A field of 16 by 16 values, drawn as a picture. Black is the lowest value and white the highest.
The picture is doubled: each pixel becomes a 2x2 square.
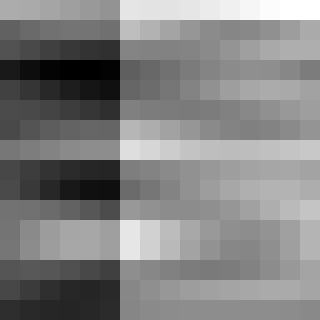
Mirror symmetry: none. Grain: streaks across. Ninth with the highest average: top right. Calmest part: bottom right. Seam: vertical, 40% of the way across, the right part higher.
